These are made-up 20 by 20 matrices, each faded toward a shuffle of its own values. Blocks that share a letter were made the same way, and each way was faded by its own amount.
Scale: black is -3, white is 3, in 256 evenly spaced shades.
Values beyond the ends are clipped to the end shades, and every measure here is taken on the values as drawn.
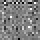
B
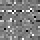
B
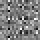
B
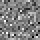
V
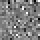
V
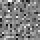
V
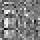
B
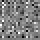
B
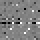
B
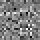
B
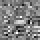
B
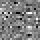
B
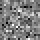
V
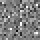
V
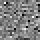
V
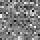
V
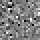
V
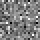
V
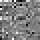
B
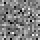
V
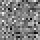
V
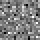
V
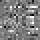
B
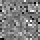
V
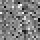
V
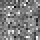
V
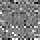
B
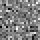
V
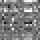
B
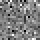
V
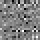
B
